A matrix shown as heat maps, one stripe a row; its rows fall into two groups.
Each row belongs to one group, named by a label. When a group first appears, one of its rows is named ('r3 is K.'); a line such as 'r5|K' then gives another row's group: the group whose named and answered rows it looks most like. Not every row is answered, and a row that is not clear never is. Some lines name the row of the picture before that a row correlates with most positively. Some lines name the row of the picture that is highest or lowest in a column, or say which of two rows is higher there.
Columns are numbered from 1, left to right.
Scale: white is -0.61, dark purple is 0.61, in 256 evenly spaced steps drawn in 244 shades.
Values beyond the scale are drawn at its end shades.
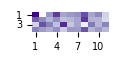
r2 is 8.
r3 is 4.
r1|8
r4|8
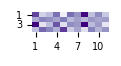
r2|4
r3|8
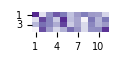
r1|8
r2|4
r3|4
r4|4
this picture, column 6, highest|4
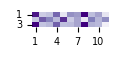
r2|4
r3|8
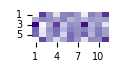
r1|4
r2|4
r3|8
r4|8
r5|8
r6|4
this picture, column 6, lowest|2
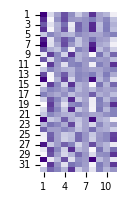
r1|8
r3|8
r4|8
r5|4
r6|8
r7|8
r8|8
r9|4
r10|8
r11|4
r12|4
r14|8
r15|4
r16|4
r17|8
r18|4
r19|4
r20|4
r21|4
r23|4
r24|8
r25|4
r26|4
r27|8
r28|4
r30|8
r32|4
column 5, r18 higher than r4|Yes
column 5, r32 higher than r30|Yes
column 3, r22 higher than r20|No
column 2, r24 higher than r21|No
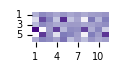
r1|4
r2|4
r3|4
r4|8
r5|4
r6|4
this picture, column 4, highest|4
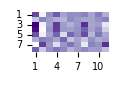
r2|4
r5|8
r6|4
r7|4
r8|8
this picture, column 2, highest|7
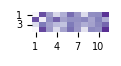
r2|8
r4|4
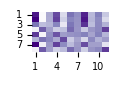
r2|8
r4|4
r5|8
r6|4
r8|4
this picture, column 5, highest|6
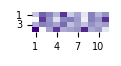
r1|4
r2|4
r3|4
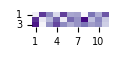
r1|4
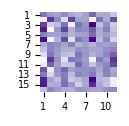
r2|4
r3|8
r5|8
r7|4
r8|4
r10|4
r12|8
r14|8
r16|4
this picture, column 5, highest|2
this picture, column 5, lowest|3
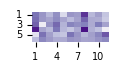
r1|8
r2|8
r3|8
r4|8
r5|4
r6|4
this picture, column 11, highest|5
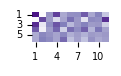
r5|4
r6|4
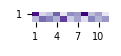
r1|8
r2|4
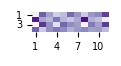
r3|4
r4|8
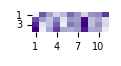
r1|4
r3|8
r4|8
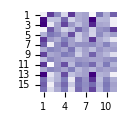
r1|4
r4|4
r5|4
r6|8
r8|4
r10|4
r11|8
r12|4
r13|8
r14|8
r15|8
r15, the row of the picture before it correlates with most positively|3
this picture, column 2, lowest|11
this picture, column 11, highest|4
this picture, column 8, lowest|1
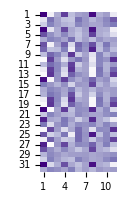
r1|8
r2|4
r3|4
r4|8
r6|4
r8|8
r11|4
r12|4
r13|4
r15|8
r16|4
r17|4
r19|4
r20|8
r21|4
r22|8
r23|8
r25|8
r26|4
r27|8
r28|8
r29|4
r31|8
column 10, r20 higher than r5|Yes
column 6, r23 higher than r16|Yes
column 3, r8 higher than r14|No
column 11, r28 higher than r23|No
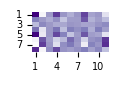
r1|8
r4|8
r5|8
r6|4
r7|4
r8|8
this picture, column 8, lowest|7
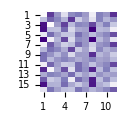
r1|4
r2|4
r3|8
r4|8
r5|4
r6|8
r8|4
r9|8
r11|4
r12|8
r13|4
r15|8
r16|4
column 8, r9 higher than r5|Yes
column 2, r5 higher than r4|Yes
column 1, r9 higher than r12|No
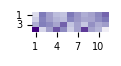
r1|4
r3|4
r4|8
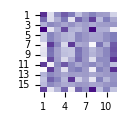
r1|8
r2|8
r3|4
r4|8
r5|4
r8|4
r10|4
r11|8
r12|4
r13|4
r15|4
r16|8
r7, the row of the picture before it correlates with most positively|3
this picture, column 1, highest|4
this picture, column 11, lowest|4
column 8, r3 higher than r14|Yes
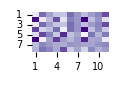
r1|4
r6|8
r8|4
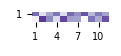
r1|8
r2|4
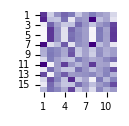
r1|8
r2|8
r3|4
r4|4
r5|4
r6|4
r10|4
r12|4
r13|8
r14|4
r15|4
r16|4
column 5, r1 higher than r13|Yes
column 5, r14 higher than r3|Yes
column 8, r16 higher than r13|No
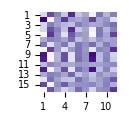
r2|8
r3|4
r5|4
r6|4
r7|8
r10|8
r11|4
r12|8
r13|4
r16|4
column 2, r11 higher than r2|Yes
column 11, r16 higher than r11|Yes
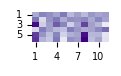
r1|4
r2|8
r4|4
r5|8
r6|8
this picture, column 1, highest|3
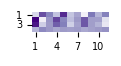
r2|8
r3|8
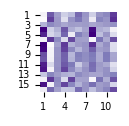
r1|4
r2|4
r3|4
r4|8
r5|8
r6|4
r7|8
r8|8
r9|8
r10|8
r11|8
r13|4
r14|4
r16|4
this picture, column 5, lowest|5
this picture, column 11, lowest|4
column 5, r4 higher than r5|Yes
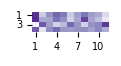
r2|8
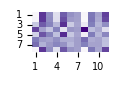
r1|4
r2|4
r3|4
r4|8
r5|4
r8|4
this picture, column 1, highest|4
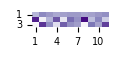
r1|4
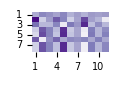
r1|4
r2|8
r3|8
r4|4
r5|4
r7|4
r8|4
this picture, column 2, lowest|6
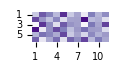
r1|4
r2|8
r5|4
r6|8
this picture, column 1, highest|4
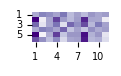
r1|4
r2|8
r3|8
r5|8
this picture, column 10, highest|3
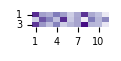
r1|8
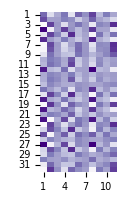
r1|8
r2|8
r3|4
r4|8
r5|4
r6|8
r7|4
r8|4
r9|4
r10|4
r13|4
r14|4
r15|4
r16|8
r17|4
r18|8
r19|4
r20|8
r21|4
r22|8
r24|4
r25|8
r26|4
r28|4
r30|8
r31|4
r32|4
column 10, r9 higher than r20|Yes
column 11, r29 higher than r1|Yes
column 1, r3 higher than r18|No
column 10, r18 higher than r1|No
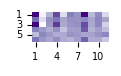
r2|8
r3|8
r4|8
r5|4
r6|8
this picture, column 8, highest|1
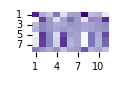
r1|8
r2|4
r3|4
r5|4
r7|4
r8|8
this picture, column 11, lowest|1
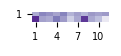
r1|4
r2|8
